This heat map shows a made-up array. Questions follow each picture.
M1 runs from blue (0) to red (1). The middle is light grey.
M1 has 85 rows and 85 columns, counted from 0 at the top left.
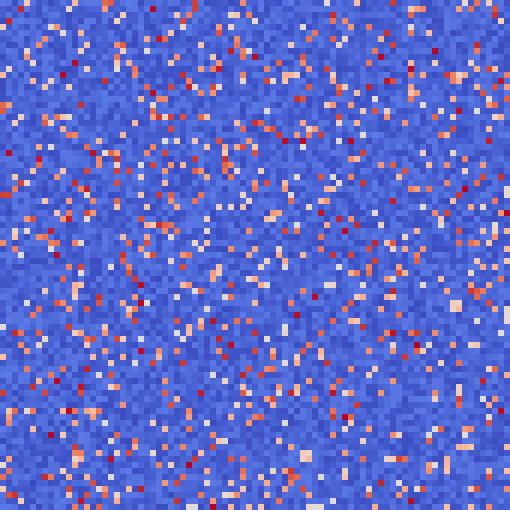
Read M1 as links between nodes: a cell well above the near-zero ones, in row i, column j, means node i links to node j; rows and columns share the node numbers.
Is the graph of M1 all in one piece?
yes
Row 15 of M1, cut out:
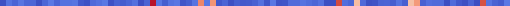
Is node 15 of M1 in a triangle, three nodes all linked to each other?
no
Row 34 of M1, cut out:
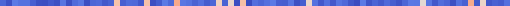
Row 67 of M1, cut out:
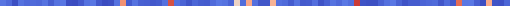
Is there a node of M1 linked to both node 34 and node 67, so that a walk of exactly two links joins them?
no
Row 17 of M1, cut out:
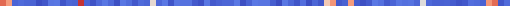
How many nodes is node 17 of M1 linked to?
10
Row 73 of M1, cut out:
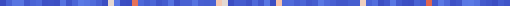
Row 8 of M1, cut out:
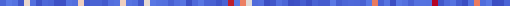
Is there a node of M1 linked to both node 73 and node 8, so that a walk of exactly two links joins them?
no
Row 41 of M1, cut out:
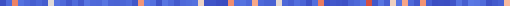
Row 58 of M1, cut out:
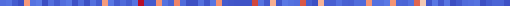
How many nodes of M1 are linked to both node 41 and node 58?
6
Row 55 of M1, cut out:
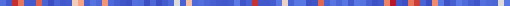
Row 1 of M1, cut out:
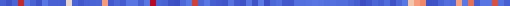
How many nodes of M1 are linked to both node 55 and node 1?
4
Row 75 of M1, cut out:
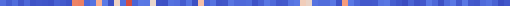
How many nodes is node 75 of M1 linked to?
10
